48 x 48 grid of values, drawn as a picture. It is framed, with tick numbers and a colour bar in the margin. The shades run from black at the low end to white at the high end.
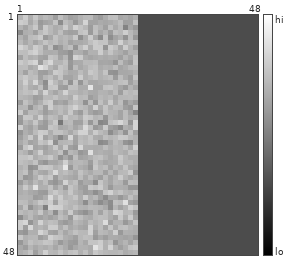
The table splits into one row of 2 panels. Panel 1,1: high, fine-grained. Panel 1,2: low, flat.
